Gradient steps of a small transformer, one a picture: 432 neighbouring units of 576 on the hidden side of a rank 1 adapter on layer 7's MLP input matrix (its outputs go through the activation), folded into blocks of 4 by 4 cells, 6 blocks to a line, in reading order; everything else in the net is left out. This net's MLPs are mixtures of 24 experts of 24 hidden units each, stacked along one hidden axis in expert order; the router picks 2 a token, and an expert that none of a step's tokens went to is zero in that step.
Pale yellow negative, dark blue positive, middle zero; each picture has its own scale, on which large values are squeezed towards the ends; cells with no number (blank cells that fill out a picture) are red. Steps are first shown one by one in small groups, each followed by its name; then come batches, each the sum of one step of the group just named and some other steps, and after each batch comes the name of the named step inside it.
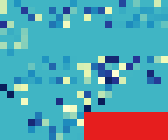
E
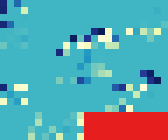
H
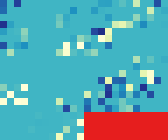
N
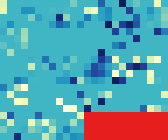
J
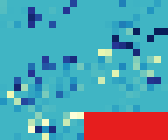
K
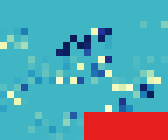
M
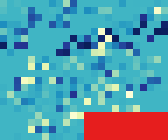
K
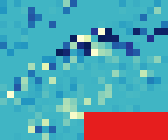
K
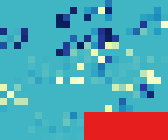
M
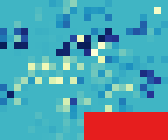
M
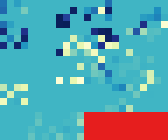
H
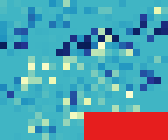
K
